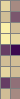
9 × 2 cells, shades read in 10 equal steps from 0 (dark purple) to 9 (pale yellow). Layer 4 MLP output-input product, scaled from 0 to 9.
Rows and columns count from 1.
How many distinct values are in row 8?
2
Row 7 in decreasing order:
8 7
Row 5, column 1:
2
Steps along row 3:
down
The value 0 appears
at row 5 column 2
